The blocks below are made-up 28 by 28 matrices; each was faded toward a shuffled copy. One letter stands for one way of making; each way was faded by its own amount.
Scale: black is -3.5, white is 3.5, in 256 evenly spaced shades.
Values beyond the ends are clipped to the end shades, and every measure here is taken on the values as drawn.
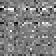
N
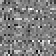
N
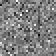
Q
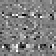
N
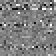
N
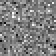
Q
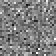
Q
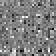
N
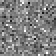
Q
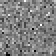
Q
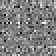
N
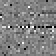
N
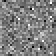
Q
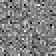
Q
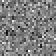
Q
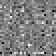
N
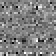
N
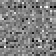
N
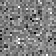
Q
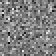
Q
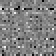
N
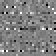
N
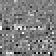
N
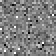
Q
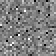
Q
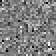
Q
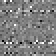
N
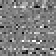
N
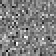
Q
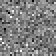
Q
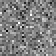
Q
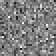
Q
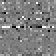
N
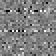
N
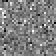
Q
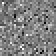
Q
